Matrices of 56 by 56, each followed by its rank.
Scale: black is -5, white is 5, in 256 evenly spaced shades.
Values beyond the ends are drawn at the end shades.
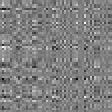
three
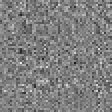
ten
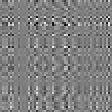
two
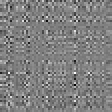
three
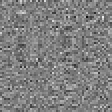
ten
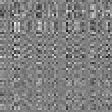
three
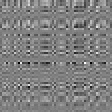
two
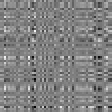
two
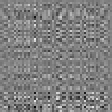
three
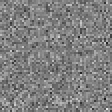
ten
